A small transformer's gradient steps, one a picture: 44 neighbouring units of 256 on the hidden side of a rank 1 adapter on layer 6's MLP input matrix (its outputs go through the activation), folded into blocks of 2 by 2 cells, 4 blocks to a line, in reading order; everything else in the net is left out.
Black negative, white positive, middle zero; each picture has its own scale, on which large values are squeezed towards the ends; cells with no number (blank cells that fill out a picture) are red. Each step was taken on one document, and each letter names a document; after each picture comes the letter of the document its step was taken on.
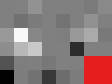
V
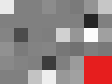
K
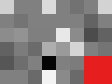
K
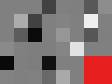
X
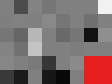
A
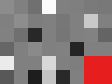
X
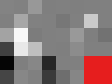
V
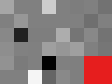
K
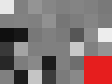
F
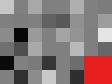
F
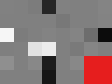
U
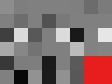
F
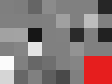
A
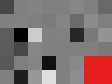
F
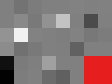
V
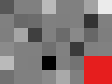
X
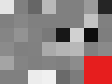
K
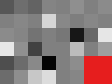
F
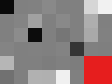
X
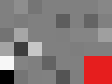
V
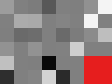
X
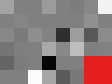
K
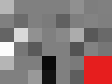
F
